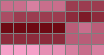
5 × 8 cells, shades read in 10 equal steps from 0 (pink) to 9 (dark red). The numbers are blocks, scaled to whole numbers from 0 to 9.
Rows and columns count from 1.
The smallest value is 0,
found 3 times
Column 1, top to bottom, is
3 5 9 7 0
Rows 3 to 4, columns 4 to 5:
9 9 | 7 7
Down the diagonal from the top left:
3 6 9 7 1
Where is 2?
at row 1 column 3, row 5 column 6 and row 5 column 8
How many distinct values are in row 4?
2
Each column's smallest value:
0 0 0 1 1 2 3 2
